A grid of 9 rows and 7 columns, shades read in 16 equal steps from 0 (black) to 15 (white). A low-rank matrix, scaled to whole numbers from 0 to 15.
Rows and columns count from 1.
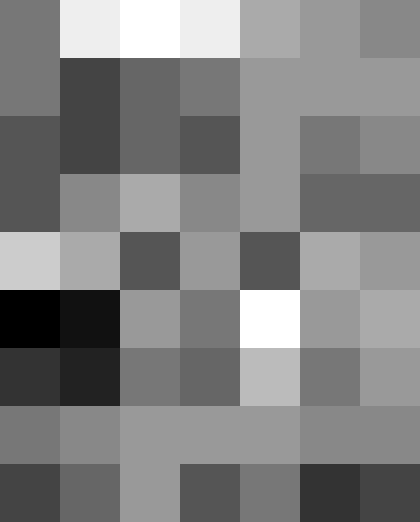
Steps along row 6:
up up down up down up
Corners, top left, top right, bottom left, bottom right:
7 8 4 4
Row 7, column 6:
7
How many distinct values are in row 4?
5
